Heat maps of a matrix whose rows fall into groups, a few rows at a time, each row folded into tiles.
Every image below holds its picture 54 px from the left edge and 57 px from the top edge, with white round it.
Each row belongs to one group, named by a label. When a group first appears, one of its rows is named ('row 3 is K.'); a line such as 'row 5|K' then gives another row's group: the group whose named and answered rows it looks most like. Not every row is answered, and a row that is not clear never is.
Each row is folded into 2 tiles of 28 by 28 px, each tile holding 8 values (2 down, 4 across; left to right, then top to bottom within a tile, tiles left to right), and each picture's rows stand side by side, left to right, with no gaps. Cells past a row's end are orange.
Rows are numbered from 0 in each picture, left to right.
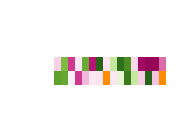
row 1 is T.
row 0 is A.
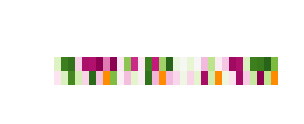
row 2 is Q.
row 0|T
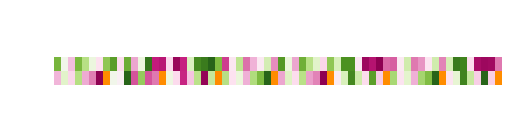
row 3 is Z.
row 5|T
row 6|Z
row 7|T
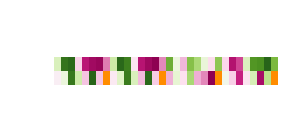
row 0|T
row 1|T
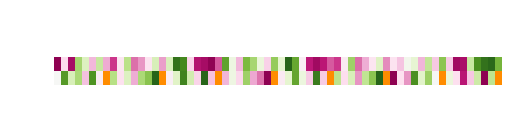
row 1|Z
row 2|T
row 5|Z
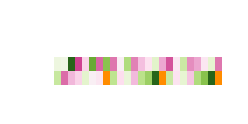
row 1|Z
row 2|Z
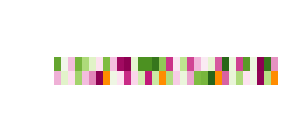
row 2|Z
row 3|Q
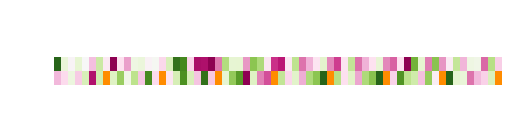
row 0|Q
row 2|T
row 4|Z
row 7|A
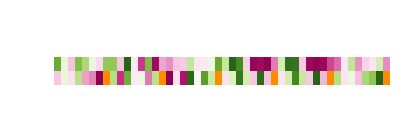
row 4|T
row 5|Z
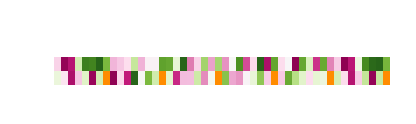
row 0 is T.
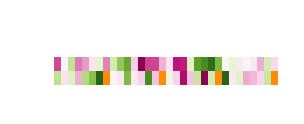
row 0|Z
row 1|T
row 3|A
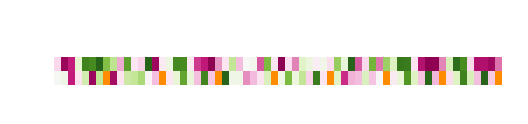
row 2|T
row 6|T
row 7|T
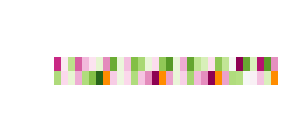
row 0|Z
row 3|Q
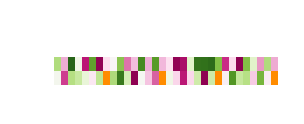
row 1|A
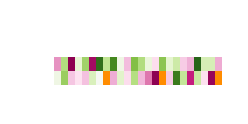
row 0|A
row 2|A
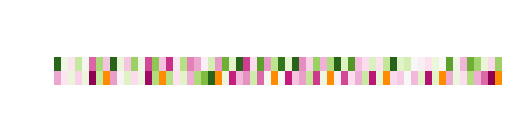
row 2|Z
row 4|Q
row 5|Q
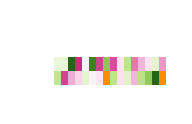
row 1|Z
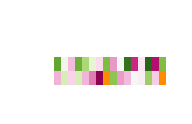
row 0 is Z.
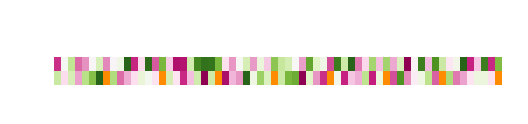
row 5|Q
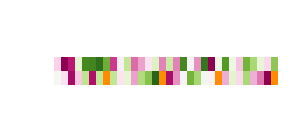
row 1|Z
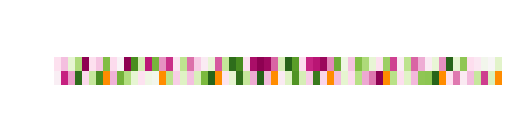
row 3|T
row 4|T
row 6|Z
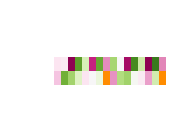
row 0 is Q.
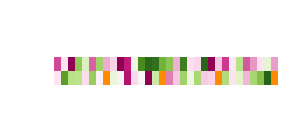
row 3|Z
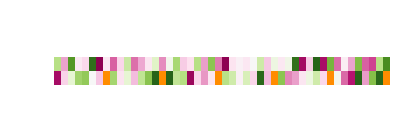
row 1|Z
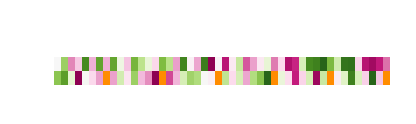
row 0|A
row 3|Z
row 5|T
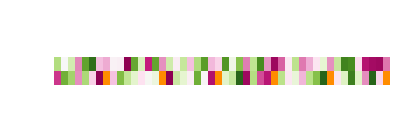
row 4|Z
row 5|T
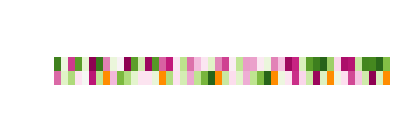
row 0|Q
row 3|Z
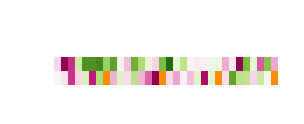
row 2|Q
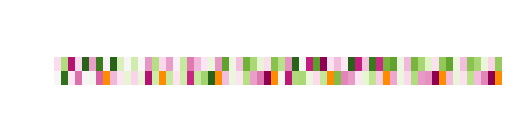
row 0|A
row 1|Q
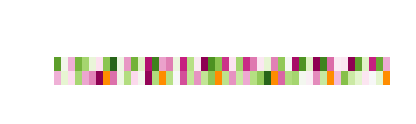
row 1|Q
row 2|A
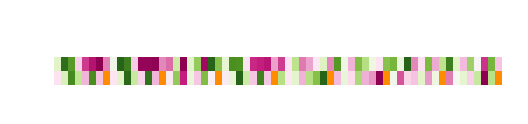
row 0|T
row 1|T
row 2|A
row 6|Q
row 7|Q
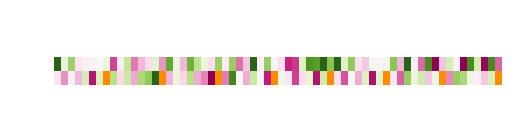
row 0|Q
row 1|Z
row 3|A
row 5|Q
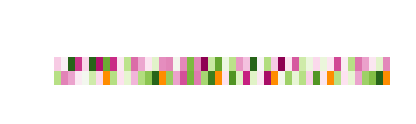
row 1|Z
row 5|Z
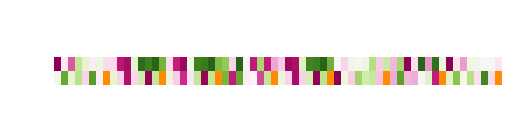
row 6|A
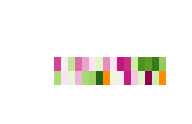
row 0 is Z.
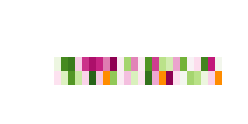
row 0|T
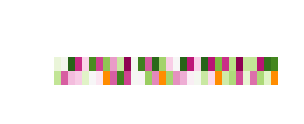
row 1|A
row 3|A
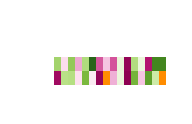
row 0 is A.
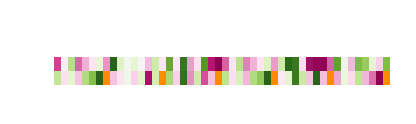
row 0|Z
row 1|Q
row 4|T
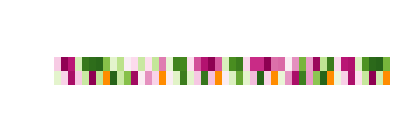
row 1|A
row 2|T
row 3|T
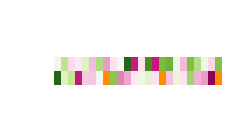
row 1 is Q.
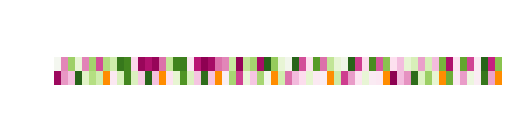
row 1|T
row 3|A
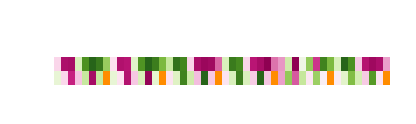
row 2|T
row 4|A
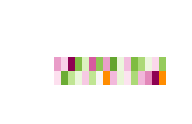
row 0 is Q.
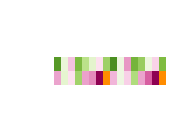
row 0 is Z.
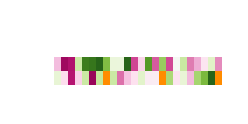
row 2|Z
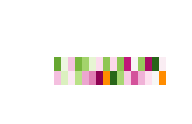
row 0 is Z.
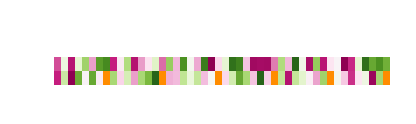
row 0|A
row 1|Z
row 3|T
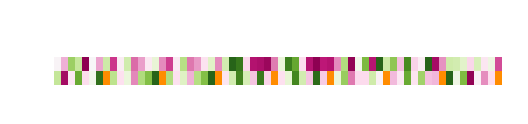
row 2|Z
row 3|T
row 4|T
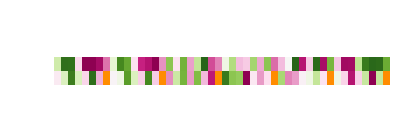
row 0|T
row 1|T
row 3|A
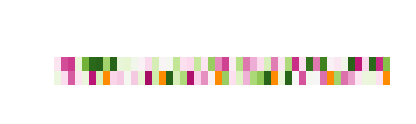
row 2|A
